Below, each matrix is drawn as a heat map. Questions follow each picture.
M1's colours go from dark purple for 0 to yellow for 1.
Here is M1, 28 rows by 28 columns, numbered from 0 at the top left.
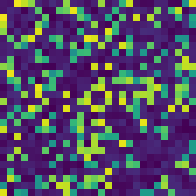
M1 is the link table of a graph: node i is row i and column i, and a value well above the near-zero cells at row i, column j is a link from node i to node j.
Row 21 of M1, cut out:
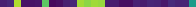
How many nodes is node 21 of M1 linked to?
7
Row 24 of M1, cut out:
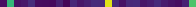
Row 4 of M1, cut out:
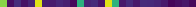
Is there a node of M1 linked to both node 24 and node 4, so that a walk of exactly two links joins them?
yes
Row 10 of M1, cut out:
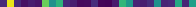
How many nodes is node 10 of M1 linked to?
9
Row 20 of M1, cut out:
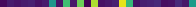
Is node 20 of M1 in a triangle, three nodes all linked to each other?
yes
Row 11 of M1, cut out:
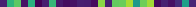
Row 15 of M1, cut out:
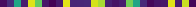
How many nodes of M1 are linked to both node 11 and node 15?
6
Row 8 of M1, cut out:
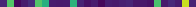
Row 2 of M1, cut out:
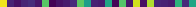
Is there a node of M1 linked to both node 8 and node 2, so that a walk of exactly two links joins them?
yes
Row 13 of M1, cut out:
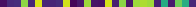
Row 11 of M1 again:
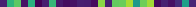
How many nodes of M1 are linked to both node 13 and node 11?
5
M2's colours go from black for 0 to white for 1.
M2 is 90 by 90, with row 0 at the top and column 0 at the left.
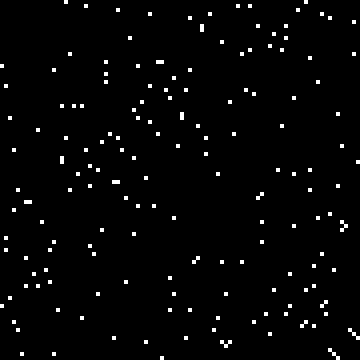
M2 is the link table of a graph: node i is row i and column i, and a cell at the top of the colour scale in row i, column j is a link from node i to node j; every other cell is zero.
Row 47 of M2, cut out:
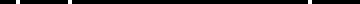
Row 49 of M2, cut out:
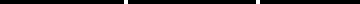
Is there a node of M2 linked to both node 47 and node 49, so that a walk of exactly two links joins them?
no
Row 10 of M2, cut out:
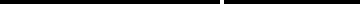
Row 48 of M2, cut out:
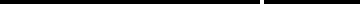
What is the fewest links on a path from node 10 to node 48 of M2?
3
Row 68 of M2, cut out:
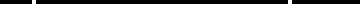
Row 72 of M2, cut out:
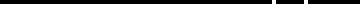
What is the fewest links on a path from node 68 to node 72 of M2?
1
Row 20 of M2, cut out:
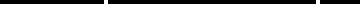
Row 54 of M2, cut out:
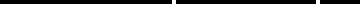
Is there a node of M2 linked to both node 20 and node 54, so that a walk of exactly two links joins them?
yes
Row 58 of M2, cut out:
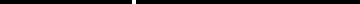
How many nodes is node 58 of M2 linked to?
1
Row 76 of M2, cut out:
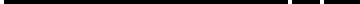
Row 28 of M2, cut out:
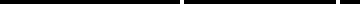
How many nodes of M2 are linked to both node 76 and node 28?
0
